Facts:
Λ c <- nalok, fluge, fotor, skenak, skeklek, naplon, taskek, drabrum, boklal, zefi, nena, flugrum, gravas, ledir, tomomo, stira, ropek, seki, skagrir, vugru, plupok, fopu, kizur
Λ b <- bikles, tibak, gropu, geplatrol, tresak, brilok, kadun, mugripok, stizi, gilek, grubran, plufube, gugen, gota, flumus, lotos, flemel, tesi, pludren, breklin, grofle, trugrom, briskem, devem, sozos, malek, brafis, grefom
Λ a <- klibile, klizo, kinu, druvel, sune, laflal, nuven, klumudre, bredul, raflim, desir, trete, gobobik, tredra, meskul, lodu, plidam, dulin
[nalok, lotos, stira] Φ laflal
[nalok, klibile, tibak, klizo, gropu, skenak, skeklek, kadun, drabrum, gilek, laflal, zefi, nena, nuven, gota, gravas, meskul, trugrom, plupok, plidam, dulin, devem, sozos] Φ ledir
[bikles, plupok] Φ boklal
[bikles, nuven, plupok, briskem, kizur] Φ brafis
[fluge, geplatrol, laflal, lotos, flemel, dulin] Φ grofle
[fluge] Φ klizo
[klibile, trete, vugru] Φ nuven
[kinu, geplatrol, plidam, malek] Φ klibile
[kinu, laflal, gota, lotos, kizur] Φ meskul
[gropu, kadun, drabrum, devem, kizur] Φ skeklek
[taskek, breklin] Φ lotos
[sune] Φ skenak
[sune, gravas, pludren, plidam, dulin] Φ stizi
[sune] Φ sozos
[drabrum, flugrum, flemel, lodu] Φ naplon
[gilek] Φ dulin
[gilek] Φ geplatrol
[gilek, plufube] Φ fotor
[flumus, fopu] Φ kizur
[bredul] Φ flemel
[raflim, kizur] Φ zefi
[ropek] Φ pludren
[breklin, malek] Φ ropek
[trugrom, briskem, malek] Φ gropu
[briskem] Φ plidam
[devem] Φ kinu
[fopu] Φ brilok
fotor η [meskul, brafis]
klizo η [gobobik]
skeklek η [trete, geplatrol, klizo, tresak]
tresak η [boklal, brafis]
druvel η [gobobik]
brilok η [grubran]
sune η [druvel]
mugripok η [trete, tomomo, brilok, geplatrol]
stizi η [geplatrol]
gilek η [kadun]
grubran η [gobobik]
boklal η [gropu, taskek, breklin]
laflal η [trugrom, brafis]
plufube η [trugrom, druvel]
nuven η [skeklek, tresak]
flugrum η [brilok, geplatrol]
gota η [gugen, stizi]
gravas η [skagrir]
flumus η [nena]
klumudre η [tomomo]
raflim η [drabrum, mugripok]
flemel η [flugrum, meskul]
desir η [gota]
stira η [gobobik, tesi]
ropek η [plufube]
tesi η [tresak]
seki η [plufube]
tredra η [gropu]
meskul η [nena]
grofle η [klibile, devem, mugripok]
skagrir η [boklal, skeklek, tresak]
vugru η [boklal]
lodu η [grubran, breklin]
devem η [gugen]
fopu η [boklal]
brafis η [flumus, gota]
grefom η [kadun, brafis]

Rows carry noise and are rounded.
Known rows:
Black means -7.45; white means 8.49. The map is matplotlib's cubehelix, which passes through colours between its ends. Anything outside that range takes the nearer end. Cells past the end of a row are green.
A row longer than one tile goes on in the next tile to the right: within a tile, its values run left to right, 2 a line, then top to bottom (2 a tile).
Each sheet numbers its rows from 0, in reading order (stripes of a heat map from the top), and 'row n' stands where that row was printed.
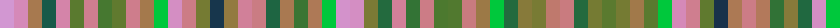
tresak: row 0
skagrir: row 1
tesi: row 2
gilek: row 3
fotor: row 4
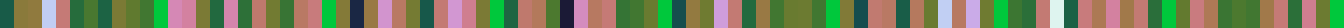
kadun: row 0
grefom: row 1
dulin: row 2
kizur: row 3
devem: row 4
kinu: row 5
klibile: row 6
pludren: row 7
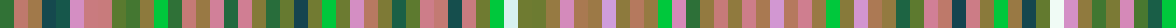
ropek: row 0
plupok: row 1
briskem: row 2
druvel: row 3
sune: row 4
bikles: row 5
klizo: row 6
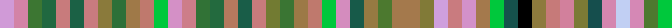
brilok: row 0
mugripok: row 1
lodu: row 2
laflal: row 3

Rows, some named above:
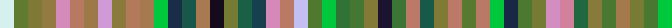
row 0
druvel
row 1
lotos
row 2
fluge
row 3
gota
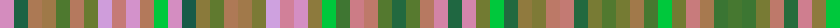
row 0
bredul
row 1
lodu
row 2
malek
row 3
gilek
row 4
pludren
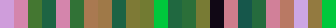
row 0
grubran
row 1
flemel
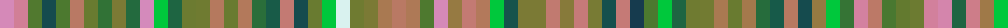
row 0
tomomo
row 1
drabrum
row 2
gobobik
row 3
gravas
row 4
drabrum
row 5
flumus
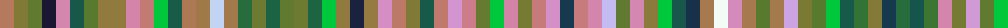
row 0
grofle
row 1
gropu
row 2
dulin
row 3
trete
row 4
meskul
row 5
geplatrol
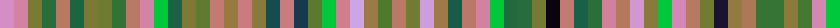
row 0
gugen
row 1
gravas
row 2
brafis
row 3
flemel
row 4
naplon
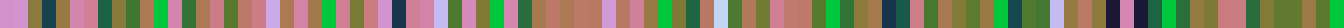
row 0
boklal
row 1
raflim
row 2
trete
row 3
sune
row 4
plidam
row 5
taskek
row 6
skeklek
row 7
gilek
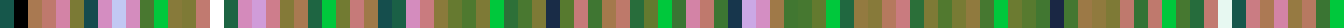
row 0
laflal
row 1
nuven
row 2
fopu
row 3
stira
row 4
vugru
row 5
gilek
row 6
flugrum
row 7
klibile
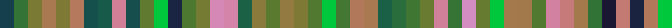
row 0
nalok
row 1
gota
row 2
breklin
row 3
ledir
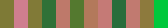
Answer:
plufube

